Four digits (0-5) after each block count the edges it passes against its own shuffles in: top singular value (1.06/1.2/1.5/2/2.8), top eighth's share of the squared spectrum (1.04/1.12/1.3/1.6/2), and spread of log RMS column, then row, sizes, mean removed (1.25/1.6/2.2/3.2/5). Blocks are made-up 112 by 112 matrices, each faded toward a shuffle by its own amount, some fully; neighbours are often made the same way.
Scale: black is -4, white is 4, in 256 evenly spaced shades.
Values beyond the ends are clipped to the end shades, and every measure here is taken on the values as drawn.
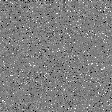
2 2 0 1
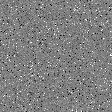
0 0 0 0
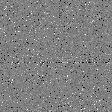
3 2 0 0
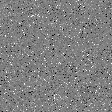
2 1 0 0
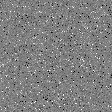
2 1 0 0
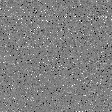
3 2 0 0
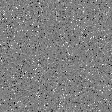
3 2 0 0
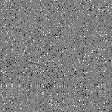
4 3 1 1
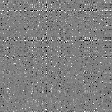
5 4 2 2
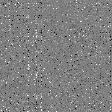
2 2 2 1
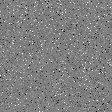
0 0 0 0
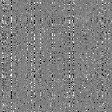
5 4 3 2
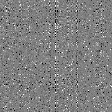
4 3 2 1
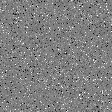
0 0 0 0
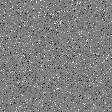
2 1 0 0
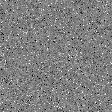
1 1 0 0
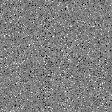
3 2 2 0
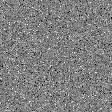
2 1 0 0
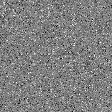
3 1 0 0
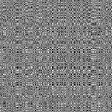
5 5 4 4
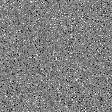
2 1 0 0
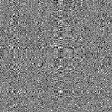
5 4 3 3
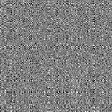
5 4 3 3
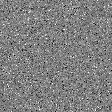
2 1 0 0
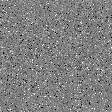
1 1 0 0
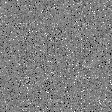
3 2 0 0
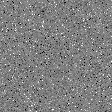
1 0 0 0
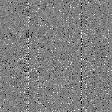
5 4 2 1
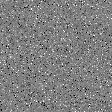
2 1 0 0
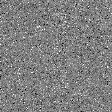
0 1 2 0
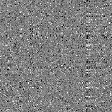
4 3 2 2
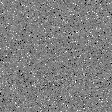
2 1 0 0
